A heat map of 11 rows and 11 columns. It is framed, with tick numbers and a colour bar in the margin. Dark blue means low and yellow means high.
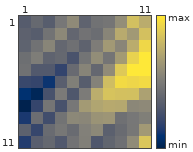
Ninth with the highest average: middle right. Average level on the scale: 50%. Grain: diagonal, up to the right. Slope: up to the right.
